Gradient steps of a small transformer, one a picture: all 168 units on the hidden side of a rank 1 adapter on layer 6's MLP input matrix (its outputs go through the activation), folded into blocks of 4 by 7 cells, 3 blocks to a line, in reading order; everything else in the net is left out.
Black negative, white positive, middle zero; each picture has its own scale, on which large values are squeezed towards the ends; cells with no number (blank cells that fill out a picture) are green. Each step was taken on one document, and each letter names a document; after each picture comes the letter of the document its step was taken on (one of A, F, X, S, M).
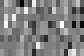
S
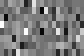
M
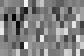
M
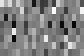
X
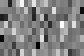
S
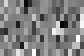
M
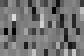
X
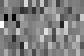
M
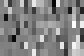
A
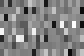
S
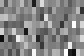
S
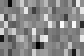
S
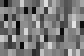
A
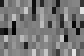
X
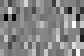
M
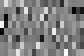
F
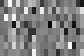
X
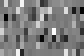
F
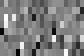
F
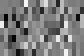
M
